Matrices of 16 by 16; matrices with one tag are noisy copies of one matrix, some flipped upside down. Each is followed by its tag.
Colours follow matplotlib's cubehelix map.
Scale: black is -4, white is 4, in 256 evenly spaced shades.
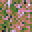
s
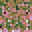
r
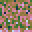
r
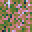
s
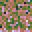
r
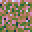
r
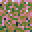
r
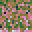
r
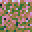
r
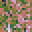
s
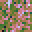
s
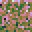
r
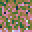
r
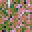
s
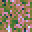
s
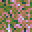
s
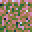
r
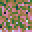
r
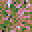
s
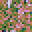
s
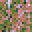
s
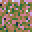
r
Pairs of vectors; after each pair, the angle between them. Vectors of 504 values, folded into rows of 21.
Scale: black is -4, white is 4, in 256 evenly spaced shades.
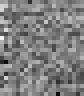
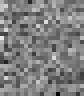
nearly parallel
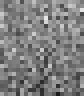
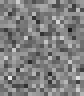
orthogonal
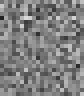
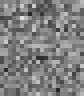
partly aligned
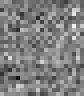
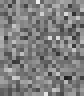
partly opposed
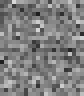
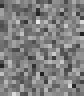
partly aligned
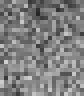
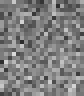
partly aligned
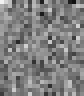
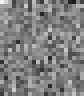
nearly parallel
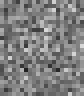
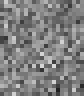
orthogonal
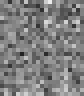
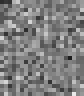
orthogonal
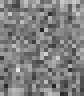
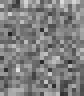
nearly parallel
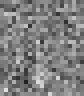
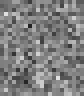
nearly parallel
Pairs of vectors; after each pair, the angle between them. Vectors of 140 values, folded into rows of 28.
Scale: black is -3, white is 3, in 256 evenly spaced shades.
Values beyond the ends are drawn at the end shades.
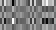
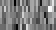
orthogonal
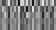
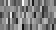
partly aligned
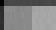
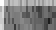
nearly opposite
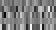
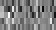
orthogonal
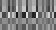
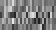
partly opposed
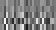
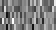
partly opposed
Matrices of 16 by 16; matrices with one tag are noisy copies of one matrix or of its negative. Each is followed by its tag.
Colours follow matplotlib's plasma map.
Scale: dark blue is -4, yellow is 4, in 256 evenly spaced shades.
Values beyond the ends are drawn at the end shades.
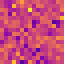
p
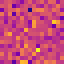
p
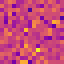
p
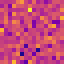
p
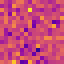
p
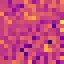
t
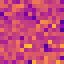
t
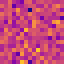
p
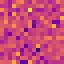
p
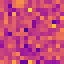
p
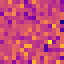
t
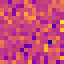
t
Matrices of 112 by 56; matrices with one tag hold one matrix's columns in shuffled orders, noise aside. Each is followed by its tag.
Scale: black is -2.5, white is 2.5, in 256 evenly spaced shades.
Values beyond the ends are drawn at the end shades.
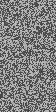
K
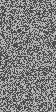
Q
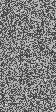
K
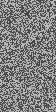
Q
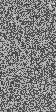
K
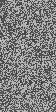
K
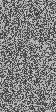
K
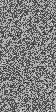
Q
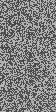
K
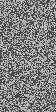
K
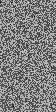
Q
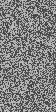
K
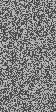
K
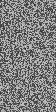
K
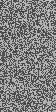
K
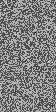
Q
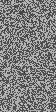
Q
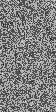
K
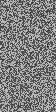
Q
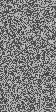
Q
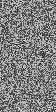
K
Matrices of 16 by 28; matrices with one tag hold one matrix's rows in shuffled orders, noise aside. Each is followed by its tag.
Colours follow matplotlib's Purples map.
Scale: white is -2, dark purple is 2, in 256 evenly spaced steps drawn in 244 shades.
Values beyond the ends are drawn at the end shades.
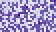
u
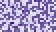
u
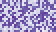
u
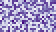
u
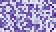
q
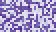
q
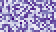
u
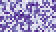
q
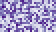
q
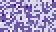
q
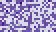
q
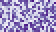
u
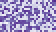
q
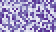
u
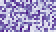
q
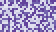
u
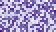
u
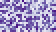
q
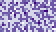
u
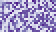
u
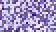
u
